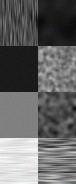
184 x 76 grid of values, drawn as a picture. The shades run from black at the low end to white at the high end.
It is made of 4 by 2 panels. Panel 1,1: low, streaked downward. Panel 1,2: very low, smooth, faint in contrast. Panel 2,1: very low, flat. Panel 2,2: middling, blotchy. Panel 3,1: middling, flat. Panel 3,2: low, blotchy. Panel 4,1: very high, streaked across, faint in contrast. Panel 4,2: middling, streaked across, strong in contrast.
